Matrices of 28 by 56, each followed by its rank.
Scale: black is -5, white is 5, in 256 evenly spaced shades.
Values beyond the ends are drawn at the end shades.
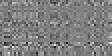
three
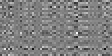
three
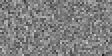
full rank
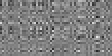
three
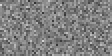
full rank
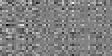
three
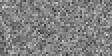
full rank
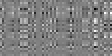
two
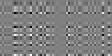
one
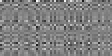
two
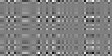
one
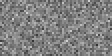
full rank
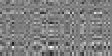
three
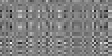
two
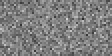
full rank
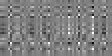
two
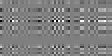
one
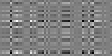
one
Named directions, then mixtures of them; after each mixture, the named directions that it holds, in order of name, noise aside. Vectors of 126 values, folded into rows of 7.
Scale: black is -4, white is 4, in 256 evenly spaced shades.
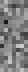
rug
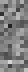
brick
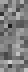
brick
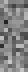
rug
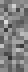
brick, rug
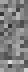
brick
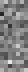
brick, rug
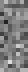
brick, rug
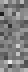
brick, rug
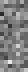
brick, rug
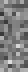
brick, rug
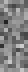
rug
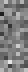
brick, rug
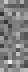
brick, rug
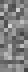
brick, rug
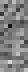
brick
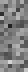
brick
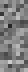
brick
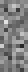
brick, rug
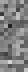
brick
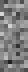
brick, rug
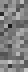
brick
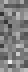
brick, rug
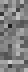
brick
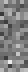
brick, rug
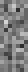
brick, rug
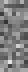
brick, rug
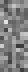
rug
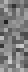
rug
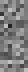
brick
